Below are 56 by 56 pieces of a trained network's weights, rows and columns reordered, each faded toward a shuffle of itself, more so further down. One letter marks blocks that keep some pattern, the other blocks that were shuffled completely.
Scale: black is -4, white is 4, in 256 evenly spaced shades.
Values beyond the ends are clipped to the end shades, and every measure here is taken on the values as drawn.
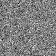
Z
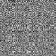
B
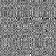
B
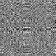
B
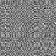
B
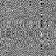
B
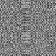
B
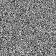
Z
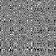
B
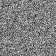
Z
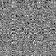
B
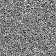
Z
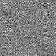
B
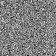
Z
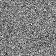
Z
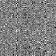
B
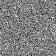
Z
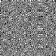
B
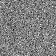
Z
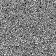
Z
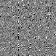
B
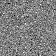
Z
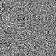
B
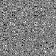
B
